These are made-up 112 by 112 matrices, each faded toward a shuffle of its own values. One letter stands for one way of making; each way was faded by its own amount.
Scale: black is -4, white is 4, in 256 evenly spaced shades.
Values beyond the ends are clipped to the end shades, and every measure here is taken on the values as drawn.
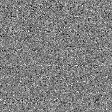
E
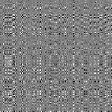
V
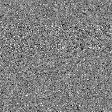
E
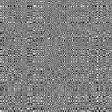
V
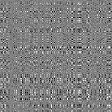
V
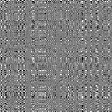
V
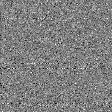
E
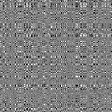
V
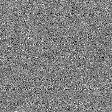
E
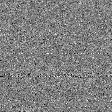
E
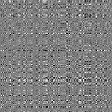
V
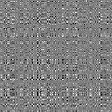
V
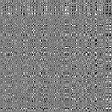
V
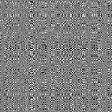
V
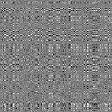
V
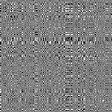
V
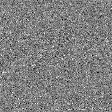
E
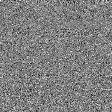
E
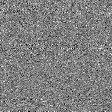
E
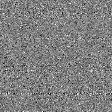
E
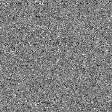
E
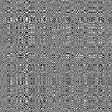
V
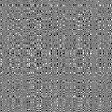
V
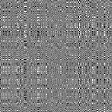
V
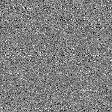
E
